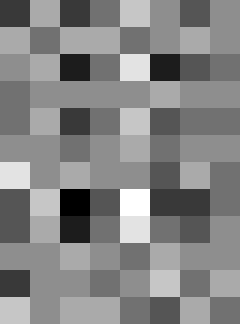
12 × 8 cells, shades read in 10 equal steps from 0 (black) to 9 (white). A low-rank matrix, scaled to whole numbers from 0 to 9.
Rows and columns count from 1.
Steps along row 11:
up same down up up down up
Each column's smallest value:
2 4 0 3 4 1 2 4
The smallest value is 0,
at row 8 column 3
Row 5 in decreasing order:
7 6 4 4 4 4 3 2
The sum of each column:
54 65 44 55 72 49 52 56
